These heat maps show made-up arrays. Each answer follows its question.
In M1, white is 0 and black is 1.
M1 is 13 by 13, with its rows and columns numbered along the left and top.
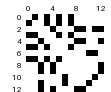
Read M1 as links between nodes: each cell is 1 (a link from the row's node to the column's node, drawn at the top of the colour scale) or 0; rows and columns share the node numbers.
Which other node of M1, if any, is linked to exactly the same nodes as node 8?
node 9
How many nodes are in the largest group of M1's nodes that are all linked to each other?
5
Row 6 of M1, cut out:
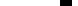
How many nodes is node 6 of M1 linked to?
2
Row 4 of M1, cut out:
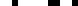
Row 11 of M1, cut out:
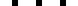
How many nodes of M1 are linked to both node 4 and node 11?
1
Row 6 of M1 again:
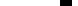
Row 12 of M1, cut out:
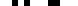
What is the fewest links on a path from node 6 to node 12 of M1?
3
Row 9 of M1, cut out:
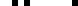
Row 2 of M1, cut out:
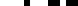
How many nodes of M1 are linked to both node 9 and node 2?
2
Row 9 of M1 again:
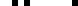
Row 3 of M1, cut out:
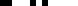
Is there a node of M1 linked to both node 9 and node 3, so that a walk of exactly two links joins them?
no
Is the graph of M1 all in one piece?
no
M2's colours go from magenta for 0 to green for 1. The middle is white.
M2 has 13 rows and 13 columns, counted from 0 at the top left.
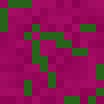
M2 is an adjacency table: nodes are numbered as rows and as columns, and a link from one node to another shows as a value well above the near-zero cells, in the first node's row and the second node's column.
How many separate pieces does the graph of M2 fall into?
1
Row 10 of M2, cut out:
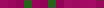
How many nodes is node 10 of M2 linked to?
2
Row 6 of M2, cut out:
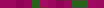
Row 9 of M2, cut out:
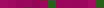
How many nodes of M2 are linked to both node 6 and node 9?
0
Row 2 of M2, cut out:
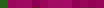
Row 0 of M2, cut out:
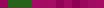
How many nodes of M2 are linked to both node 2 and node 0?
0
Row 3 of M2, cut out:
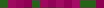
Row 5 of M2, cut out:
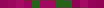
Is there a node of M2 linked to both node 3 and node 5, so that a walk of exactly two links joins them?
yes
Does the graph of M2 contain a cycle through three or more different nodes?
yes
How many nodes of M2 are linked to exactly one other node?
2
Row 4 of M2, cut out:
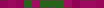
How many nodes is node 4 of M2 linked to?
4
